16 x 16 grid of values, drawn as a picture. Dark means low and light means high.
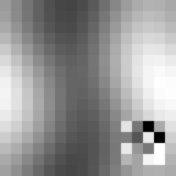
Values change most from cell to cell in the bottom right. The ninth with the highest average is the middle right. An odd patch, rougher than its surroundings, sits in the bottom right.
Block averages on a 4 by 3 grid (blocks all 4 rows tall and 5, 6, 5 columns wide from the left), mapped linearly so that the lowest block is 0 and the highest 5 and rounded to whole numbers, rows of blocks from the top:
1 0 3 / 3 1 5 / 4 1 4 / 2 0 3
